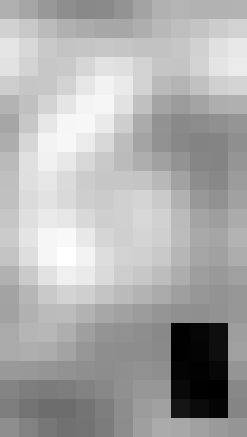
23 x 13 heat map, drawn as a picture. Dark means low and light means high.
Grain: blotchy. Ninth with the highest average: middle left. Odd patch: lower, in the bottom right. Stripes: none. Histogram: skewed, a long tail of low values. Roughest part: bottom right. Ninth with the lowest average: bottom right.
